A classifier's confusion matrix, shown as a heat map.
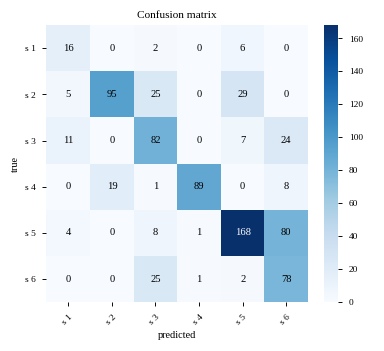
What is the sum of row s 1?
24
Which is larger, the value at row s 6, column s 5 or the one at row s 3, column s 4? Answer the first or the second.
the first
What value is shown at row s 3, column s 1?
11
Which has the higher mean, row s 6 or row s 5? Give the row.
s 5
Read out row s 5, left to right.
4 0 8 1 168 80
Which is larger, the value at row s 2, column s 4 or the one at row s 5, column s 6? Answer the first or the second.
the second
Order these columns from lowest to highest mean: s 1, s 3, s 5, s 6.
s 1, s 3, s 6, s 5
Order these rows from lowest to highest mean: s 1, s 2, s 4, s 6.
s 1, s 6, s 4, s 2
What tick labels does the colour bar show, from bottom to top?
0, 20, 40, 60, 80, 100, 120, 140, 160
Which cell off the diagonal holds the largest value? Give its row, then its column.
s 5, s 6
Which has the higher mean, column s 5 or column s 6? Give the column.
s 5
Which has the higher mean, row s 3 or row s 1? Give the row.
s 3
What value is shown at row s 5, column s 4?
1
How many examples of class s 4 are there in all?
117
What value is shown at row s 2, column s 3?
25
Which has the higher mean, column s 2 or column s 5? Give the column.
s 5
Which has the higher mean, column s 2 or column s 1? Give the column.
s 2
